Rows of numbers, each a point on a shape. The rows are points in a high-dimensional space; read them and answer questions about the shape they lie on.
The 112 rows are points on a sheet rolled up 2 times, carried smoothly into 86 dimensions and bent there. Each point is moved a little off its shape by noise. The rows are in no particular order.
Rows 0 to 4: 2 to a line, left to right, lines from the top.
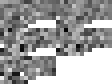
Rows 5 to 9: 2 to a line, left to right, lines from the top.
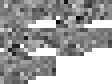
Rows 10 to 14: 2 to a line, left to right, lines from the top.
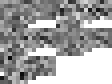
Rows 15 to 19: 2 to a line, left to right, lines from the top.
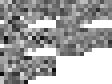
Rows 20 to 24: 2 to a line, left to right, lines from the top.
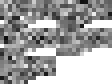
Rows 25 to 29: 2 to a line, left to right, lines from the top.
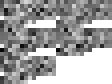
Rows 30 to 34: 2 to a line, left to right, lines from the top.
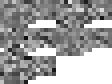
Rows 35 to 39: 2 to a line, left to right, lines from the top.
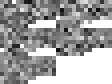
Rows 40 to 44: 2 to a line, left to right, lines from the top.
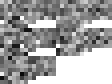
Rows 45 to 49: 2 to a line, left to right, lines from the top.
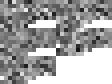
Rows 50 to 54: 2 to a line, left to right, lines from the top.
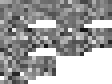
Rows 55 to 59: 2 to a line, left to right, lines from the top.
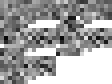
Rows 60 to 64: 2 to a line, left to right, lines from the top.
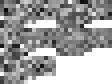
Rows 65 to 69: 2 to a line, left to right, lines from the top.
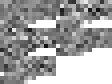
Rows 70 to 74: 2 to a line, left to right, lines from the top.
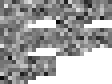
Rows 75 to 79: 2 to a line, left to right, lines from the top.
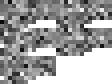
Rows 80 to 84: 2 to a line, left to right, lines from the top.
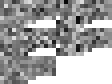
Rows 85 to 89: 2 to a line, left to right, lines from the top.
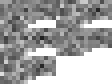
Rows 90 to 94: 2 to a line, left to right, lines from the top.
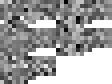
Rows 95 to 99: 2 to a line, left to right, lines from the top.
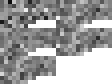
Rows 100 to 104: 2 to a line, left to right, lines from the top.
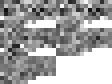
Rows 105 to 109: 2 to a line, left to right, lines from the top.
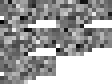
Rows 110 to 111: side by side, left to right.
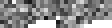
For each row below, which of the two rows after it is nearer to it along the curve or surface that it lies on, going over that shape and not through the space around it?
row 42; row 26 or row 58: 26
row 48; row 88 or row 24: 24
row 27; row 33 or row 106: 106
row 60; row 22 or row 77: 22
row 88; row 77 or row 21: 21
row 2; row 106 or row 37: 106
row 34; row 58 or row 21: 21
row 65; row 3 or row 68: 68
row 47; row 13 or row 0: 0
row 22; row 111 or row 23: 111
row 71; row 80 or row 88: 80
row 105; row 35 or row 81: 81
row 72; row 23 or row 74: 23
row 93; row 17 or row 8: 17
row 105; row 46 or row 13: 46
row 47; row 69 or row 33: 69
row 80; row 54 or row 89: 89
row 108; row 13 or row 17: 17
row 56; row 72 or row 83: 72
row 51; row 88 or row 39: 39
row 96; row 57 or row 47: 47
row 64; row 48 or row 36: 36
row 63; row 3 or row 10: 10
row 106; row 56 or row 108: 56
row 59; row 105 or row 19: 19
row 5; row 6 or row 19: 19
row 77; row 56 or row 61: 61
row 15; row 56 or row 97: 56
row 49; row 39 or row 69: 69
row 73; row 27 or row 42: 42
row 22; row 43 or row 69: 43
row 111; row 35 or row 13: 35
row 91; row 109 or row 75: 75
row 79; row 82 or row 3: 82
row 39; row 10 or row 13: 10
